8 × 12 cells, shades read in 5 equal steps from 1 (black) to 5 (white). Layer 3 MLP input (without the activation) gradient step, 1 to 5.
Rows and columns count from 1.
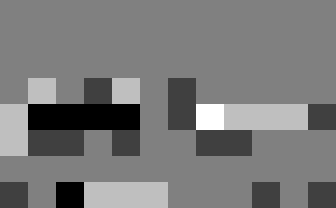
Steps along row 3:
same same same same same same same same same same same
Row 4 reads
3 4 3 2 4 3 2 3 3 3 3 3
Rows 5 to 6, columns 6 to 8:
3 2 5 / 3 3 2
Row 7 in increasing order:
3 3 3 3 3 3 3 3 3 3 3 3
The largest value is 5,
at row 5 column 8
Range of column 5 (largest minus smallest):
3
